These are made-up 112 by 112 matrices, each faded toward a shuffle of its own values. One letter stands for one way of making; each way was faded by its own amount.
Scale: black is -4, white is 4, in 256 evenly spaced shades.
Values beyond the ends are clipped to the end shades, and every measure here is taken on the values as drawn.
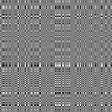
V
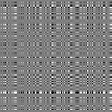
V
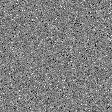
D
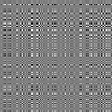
V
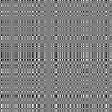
V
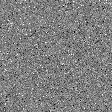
D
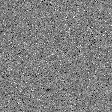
D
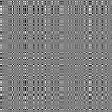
V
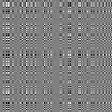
V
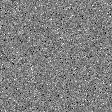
D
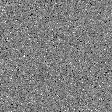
D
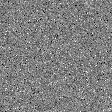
D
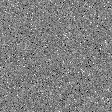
D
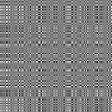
V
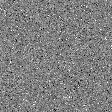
D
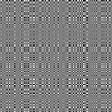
V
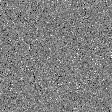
D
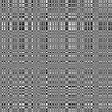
V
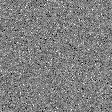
D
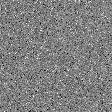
D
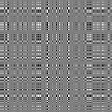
V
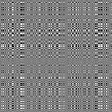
V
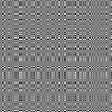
V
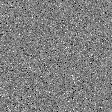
D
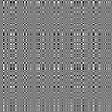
V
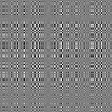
V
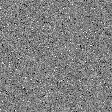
D
